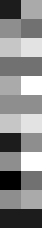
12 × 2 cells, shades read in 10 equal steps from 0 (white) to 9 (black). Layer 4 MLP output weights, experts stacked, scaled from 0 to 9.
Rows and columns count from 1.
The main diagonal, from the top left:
8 5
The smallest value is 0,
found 2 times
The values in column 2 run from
0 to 8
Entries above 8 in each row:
0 0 0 0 0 0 0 0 0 1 0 0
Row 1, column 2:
3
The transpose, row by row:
8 4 2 5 3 4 2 8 4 9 4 8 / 3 5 1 5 0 4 1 4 0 5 3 8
